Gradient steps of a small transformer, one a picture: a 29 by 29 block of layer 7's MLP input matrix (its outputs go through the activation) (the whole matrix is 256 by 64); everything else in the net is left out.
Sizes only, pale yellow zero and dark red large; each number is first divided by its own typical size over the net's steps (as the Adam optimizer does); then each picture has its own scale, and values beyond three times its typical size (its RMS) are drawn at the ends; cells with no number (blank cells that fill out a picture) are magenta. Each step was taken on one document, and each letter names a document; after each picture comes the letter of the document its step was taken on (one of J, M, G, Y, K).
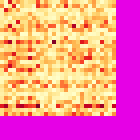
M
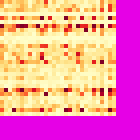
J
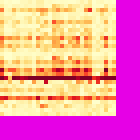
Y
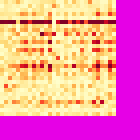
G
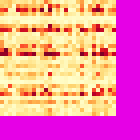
G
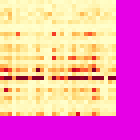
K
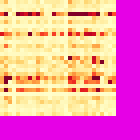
K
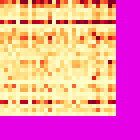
G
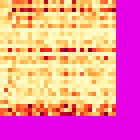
M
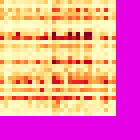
Y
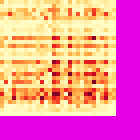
Y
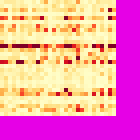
J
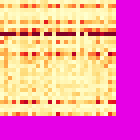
G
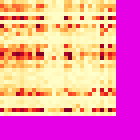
J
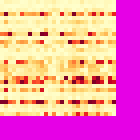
K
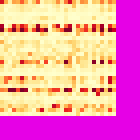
J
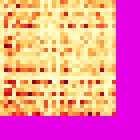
M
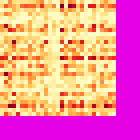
M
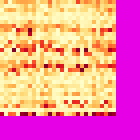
G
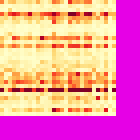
Y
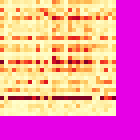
Y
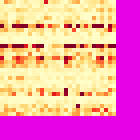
J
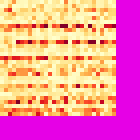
M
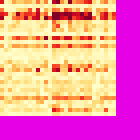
Y
